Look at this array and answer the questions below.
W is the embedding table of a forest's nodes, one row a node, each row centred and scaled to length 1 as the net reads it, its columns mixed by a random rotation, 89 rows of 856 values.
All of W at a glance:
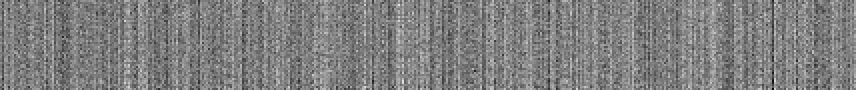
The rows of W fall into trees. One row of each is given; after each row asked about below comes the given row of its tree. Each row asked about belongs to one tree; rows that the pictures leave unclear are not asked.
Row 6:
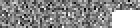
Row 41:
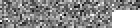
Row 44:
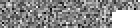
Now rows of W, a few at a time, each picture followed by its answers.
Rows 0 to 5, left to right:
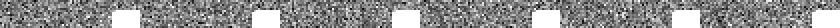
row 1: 41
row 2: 44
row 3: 41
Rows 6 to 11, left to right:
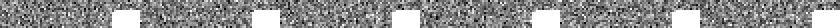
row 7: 41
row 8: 41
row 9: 44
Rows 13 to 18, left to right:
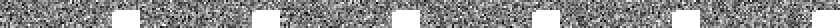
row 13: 41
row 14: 44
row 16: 41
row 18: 44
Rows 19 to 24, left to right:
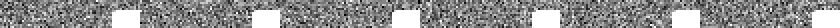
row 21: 41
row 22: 44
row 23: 41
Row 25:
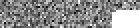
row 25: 41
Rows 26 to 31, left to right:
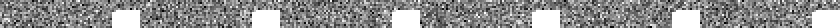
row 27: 44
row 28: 44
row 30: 41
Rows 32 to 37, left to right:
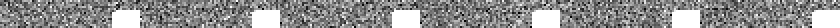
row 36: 44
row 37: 41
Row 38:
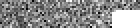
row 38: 41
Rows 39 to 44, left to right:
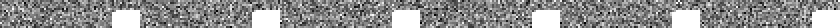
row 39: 6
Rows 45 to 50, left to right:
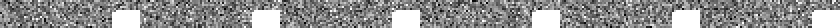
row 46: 44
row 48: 44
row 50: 41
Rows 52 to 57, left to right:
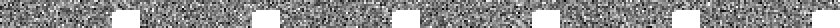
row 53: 6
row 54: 44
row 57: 44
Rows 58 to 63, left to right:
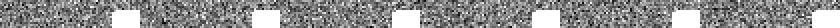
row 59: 41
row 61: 41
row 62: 44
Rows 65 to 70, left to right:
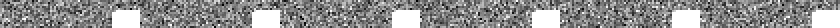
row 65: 41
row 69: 44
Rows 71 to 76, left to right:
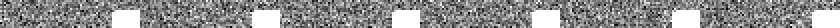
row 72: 41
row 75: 44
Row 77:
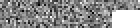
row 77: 44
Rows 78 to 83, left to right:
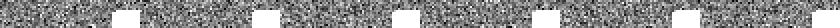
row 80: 41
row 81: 41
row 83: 41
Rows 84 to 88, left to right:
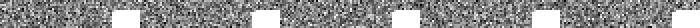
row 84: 44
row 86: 41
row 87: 41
